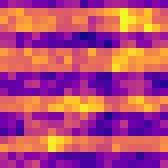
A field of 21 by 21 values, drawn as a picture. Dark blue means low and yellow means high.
The top right is the ninth with the highest average. Stripes running across repeat 4 times from top to bottom. Streaks run across, left to right.
